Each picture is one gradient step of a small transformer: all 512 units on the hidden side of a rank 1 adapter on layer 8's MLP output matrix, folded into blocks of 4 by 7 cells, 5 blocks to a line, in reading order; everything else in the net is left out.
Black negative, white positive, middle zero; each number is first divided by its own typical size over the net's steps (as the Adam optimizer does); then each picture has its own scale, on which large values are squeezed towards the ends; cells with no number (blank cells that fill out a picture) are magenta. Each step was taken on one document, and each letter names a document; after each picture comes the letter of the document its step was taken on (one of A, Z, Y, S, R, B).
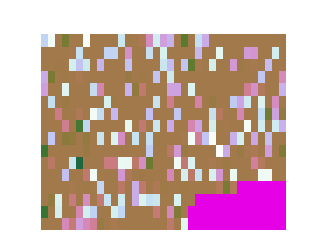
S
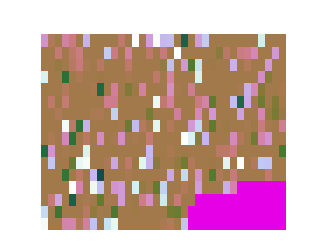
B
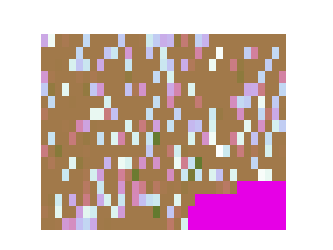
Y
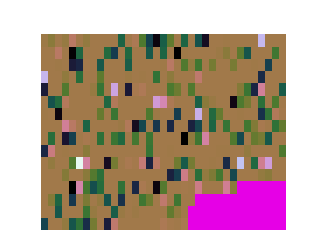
B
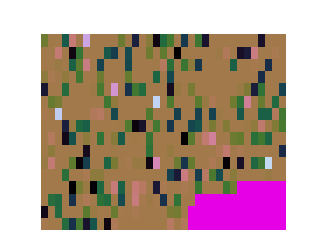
B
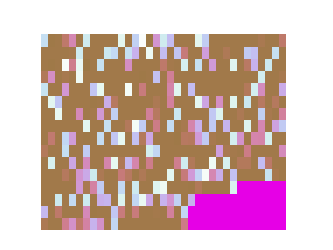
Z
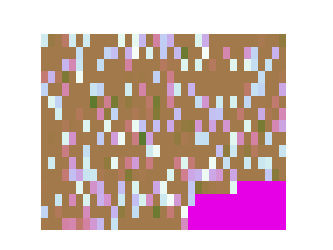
Z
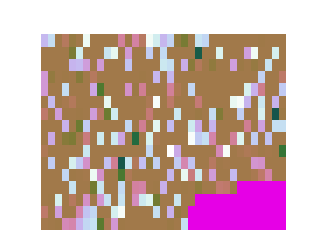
S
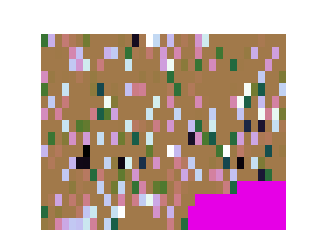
S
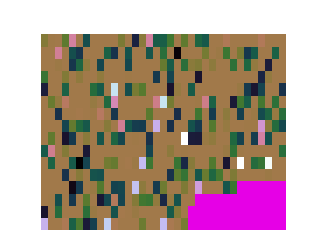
B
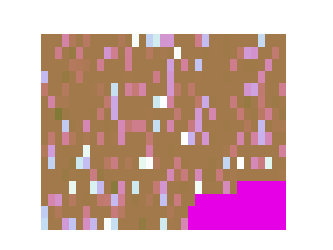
B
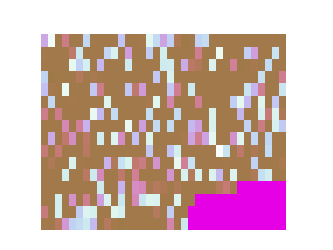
Y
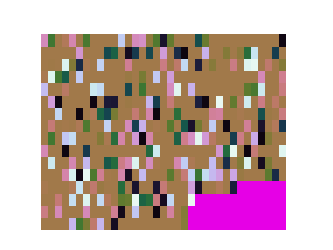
Z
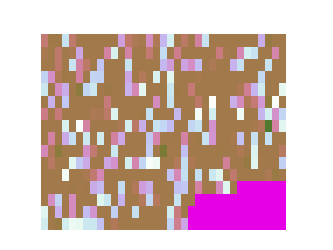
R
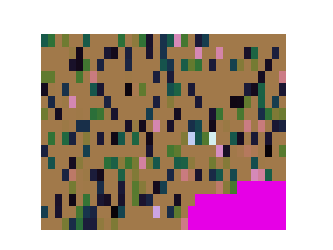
Y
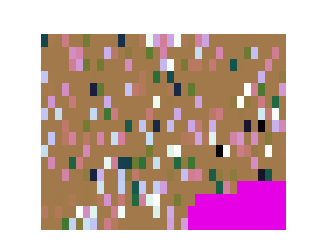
Y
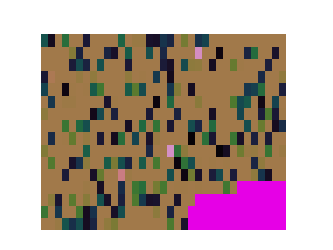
S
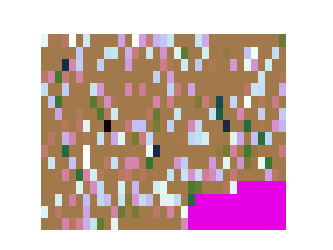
Z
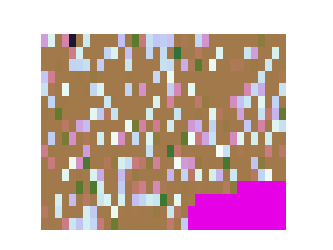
S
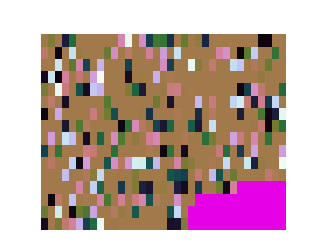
R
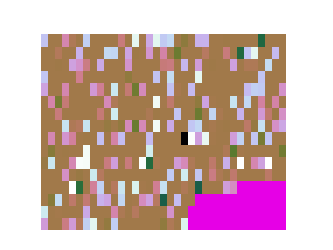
B
